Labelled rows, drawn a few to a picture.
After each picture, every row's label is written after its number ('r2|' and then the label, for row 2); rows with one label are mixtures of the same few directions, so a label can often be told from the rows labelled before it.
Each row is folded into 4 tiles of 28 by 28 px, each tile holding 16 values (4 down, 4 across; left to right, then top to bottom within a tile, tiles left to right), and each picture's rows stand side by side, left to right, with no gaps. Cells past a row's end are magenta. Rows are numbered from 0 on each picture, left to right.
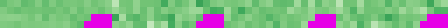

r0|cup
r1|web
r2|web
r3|web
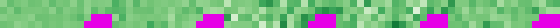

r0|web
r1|web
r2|web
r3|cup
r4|web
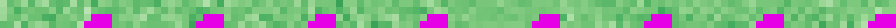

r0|web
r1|web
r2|web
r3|web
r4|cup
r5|web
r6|cup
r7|web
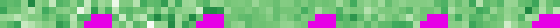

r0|cup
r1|web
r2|cup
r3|cup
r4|cup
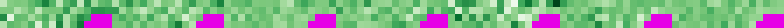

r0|web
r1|cup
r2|cup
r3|cup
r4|cup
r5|web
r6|web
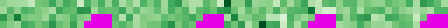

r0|cup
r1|cup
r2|web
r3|web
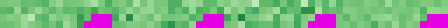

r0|web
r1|cup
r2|cup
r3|web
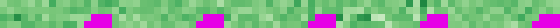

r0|cup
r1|cup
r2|web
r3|web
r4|cup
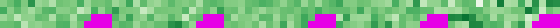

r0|cup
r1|cup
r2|web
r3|web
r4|cup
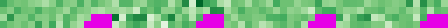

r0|web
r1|web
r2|web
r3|web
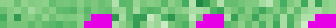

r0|cup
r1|web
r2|web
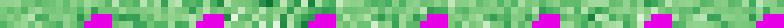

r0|web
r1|cup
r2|web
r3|web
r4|web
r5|web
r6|web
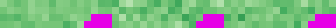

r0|cup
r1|cup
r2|cup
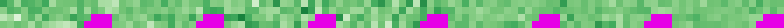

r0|cup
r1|web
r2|cup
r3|web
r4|cup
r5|web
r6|cup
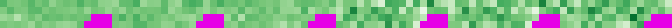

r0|cup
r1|cup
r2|cup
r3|web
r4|web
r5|cup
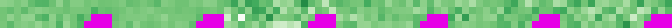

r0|web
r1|web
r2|cup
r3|cup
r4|cup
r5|cup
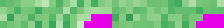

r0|web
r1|cup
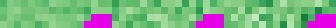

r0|web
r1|web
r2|web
